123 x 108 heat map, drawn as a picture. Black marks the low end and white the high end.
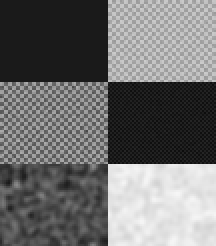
It is made of 3 by 2 panels. Panel 1,1: very low, flat. Panel 1,2: high, checkered. Panel 2,1: middling, checkered, strong in contrast. Panel 2,2: very low, checkered, faint in contrast. Panel 3,1: low, blotchy. Panel 3,2: very high, blotchy, faint in contrast.
